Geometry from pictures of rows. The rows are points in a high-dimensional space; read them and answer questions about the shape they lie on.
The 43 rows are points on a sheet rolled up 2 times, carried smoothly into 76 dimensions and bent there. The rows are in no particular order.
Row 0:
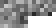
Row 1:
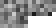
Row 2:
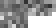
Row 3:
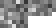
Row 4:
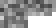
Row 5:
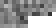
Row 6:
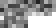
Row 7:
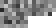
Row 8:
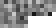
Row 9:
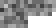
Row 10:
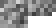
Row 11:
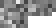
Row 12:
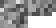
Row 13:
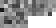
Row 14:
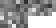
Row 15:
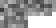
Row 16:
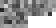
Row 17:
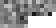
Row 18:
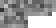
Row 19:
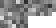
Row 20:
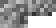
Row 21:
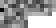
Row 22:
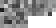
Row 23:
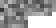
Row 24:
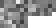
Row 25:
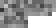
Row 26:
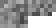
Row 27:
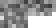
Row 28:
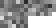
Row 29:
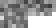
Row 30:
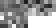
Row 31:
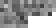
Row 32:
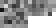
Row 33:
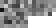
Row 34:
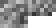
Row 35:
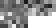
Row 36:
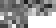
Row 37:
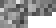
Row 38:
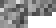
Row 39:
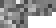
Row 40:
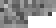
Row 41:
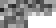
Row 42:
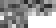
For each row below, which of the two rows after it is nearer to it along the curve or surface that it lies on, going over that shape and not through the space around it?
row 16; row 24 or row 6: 6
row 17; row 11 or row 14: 11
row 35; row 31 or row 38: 38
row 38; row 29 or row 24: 24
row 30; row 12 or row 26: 12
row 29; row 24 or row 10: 24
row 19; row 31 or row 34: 34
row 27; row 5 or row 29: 29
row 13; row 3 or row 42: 42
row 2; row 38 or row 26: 38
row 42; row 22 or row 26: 22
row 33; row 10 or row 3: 10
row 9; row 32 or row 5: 5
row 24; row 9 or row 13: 9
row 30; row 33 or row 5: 33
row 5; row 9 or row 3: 9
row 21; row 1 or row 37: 1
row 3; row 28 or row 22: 28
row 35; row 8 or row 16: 16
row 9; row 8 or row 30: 8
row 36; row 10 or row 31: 10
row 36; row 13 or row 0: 13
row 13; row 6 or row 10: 6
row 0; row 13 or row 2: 13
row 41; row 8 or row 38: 8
